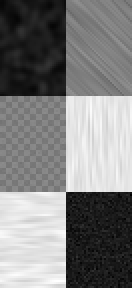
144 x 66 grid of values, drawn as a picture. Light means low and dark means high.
It is made of 3 by 2 panels. Panel 1,1: very high, blotchy, faint in contrast. Panel 1,2: middling, slanting down to the right, faint in contrast. Panel 2,1: middling, checkered, faint in contrast. Panel 2,2: very low, streaked downward, faint in contrast. Panel 3,1: very low, streaked across, faint in contrast. Panel 3,2: very high, fine-grained, faint in contrast.
